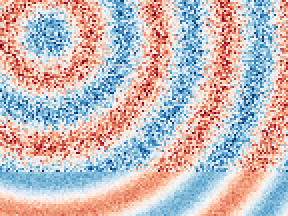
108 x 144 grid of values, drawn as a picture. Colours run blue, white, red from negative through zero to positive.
Rings: centred on the top left. Mirror symmetry: none. Slope: none. Average level on the scale: 50%. Ninth with the highest average: top left. Seam: horizontal, 80% of the way down, the bottom part calmer. Odd rows or columns: none.
